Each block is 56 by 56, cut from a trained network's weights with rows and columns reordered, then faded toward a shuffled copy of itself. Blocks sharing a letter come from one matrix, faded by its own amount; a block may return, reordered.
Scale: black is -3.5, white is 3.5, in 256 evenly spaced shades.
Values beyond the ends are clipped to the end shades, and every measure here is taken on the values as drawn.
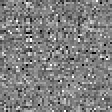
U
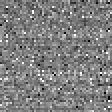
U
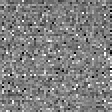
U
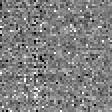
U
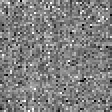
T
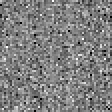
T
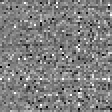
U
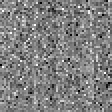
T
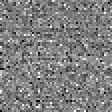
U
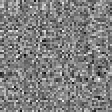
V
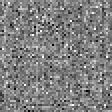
T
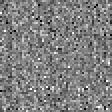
T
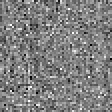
T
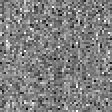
T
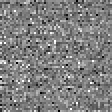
U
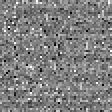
U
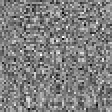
V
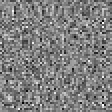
V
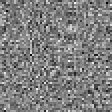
V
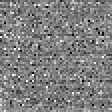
U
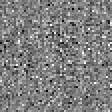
T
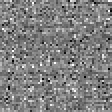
U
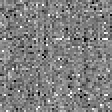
T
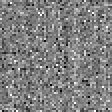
T
